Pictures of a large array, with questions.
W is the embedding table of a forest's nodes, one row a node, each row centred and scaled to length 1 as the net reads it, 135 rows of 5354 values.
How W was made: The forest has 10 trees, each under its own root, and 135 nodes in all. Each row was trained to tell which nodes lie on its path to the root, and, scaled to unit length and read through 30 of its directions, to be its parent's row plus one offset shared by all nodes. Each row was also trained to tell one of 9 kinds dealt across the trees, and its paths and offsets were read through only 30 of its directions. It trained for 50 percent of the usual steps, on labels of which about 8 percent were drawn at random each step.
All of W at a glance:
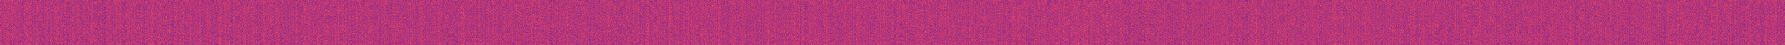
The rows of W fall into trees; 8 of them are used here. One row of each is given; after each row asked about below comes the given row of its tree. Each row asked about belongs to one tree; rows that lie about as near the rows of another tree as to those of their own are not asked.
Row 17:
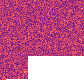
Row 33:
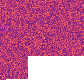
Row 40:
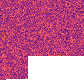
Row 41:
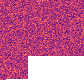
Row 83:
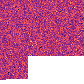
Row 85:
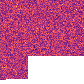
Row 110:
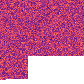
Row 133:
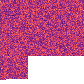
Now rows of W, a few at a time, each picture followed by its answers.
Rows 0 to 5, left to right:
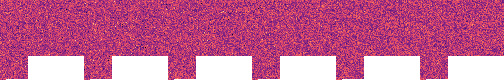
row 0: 33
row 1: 41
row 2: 41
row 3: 33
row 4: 40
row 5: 40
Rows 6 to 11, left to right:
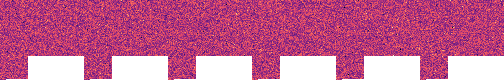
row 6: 133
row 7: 83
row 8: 110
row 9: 85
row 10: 110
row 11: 40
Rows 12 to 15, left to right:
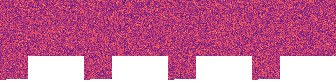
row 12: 133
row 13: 40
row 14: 110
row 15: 41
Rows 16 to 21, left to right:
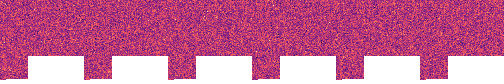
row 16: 40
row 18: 41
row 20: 133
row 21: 85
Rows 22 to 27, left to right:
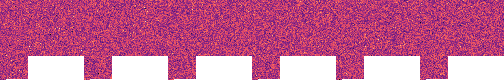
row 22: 85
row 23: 133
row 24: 17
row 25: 33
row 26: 41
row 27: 133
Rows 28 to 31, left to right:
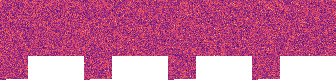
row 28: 110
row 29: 85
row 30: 83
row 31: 85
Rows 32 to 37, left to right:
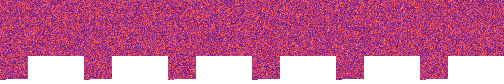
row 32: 85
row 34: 17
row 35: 33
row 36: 110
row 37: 17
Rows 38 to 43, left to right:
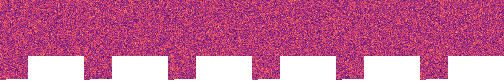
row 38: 85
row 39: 33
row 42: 83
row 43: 133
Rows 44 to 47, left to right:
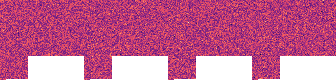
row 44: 33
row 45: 41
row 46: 110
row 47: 17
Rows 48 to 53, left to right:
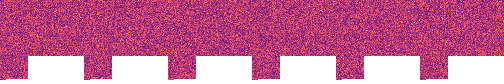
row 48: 85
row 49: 133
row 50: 41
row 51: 133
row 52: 33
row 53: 17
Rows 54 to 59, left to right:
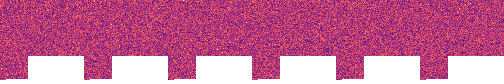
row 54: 17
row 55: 33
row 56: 133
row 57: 41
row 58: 85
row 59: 40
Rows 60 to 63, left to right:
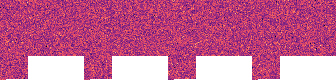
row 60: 17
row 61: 40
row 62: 33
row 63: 33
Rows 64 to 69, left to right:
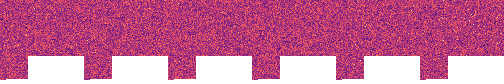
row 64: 41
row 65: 110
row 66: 41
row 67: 133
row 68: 83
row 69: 85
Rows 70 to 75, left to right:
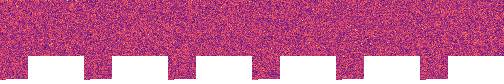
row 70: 33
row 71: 110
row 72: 133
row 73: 40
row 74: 85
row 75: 133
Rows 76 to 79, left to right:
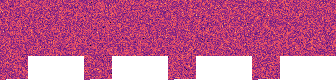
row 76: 133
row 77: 83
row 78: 133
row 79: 33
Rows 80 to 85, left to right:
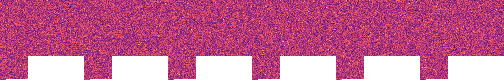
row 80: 110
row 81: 85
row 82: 33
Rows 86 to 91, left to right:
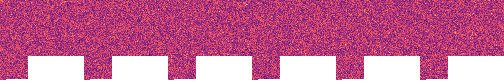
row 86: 41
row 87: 85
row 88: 33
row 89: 110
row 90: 17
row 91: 110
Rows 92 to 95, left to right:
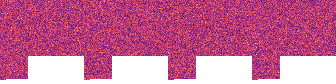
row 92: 33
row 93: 85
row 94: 110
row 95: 17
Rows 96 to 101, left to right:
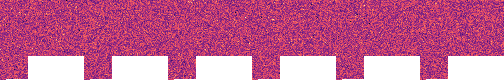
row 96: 33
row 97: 83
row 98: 17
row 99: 41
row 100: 33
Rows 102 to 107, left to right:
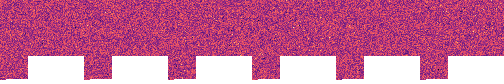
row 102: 110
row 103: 85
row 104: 17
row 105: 41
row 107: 85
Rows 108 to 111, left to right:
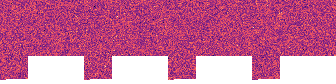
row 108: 33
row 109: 41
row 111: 83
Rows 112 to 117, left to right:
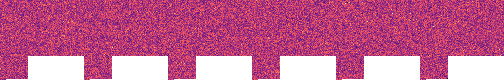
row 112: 110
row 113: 33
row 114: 133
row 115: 17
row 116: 85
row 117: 85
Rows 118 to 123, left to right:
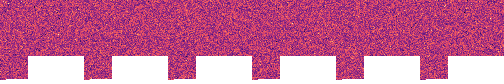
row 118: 83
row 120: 83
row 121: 110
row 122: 133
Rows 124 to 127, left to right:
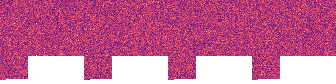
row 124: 17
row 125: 110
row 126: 40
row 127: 17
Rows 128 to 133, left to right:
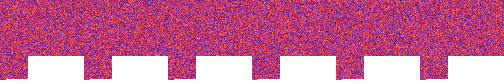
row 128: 85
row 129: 17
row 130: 110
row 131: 85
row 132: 41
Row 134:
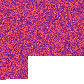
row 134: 33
